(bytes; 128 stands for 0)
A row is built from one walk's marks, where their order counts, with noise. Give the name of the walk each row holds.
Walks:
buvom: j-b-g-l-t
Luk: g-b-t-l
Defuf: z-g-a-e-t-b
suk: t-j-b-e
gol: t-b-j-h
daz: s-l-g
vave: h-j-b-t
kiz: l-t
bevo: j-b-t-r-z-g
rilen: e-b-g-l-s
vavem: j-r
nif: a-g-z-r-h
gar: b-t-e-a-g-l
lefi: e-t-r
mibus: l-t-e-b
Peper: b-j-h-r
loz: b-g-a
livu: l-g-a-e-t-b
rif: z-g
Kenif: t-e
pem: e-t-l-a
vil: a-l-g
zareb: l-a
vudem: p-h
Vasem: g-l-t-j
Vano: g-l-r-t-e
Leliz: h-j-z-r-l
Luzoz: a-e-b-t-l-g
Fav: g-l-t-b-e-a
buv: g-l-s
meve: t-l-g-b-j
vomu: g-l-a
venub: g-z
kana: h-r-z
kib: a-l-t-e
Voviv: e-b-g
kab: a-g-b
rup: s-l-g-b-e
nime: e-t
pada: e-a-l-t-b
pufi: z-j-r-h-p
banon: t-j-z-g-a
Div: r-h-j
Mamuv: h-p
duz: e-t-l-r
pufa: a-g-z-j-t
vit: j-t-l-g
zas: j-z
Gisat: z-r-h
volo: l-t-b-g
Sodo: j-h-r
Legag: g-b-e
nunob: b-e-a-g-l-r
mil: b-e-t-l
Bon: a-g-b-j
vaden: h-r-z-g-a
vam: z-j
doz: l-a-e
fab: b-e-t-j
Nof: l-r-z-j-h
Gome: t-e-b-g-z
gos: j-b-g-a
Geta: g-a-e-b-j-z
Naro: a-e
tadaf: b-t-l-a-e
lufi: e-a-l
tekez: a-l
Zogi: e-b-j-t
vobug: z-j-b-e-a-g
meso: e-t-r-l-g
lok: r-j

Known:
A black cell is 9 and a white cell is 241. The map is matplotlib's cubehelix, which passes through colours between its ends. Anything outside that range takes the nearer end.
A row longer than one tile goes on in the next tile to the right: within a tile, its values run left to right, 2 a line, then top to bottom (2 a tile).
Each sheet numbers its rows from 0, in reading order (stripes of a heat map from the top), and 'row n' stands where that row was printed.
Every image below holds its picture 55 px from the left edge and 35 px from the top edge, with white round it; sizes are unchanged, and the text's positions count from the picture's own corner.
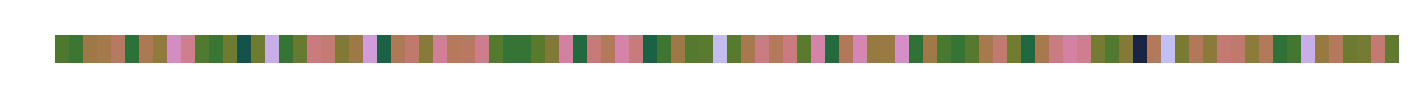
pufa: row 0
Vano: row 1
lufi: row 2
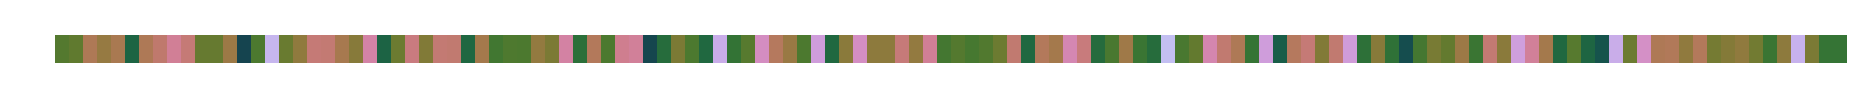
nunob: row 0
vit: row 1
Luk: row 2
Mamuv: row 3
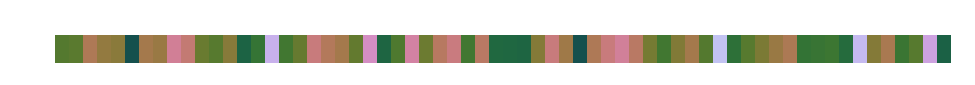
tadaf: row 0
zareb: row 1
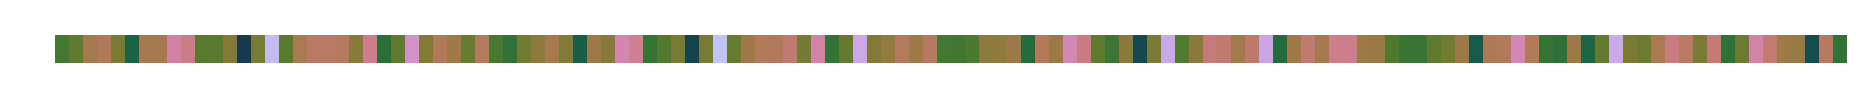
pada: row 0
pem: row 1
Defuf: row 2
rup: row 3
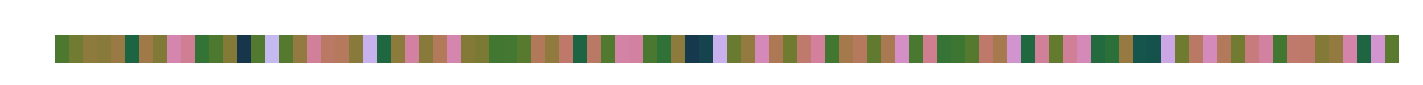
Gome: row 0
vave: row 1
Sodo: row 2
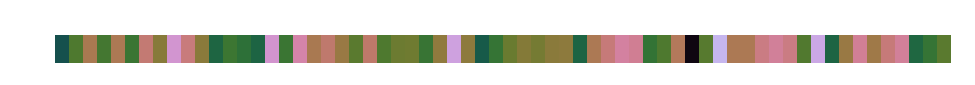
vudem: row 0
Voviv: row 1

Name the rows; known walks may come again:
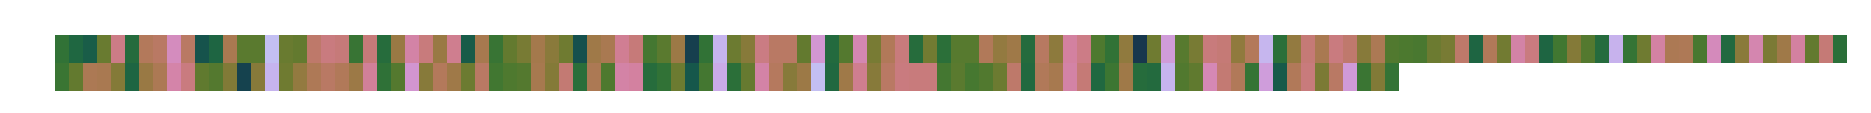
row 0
buv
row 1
mil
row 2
vobug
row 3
meve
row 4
pada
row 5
banon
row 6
Luk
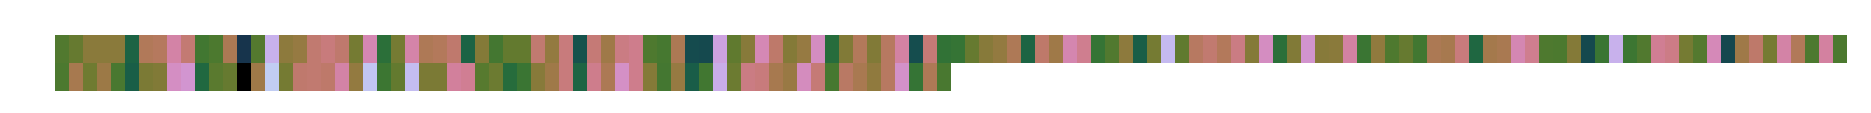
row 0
rilen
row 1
Peper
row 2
meso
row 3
Bon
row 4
nime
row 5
vaden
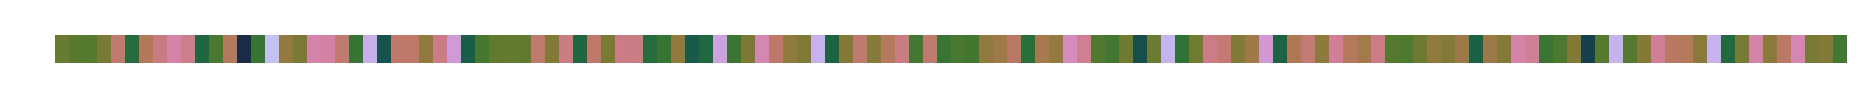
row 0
Legag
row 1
bevo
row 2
pufa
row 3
Gome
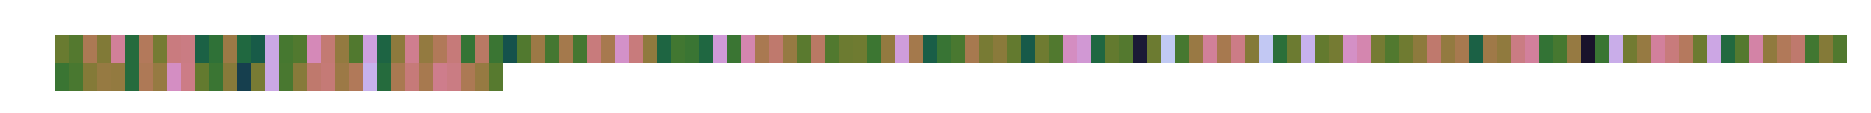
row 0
buvom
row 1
vudem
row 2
Kenif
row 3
Zogi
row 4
Defuf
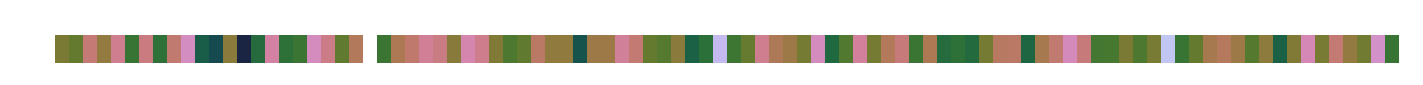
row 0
zas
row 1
tadaf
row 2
vil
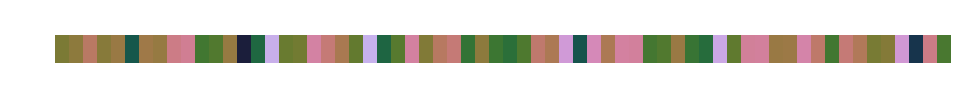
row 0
fab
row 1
Div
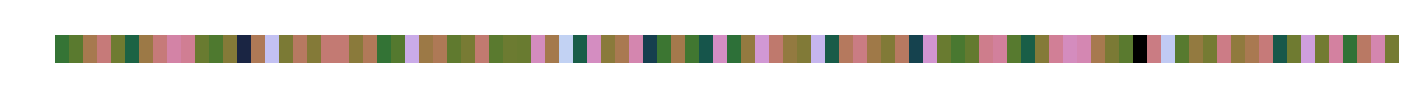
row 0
lufi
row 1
vavem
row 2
Naro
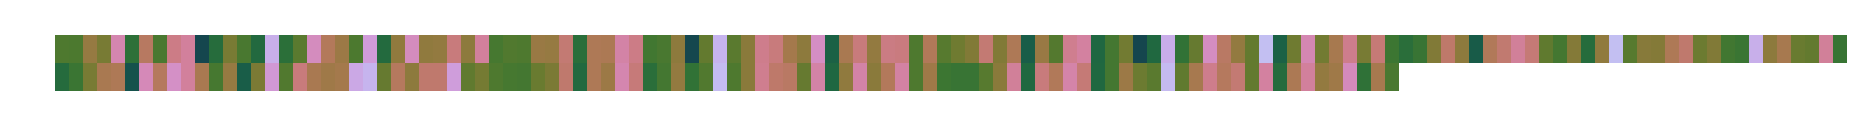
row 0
vit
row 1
Geta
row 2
suk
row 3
doz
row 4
Gisat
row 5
Fav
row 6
Vano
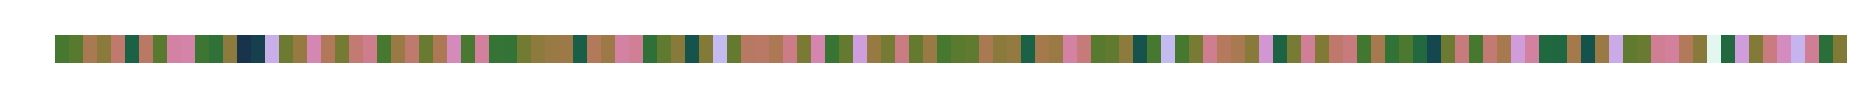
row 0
vave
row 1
duz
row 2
gar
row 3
venub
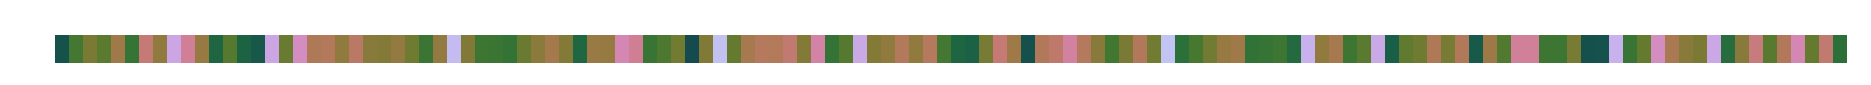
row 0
Mamuv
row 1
pem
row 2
zareb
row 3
gol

